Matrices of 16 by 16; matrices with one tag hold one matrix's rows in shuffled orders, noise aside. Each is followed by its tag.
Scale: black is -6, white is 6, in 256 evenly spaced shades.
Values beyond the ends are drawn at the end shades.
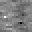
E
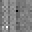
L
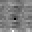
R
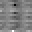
R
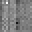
L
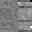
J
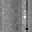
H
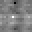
R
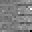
J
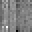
L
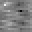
E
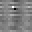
R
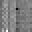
L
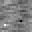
E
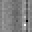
H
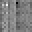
L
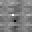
R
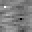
E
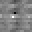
R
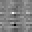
R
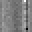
H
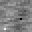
E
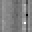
H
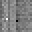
L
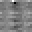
R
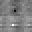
R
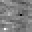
E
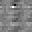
R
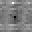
R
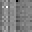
L
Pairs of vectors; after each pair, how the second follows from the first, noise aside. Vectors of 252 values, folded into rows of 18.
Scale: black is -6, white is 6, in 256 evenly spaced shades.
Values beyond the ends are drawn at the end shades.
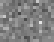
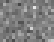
wrapped around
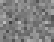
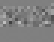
partly zeroed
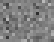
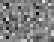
scaled up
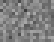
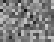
scaled up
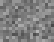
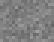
shrunk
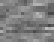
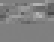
partly zeroed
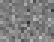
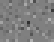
partly zeroed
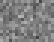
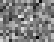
scaled up
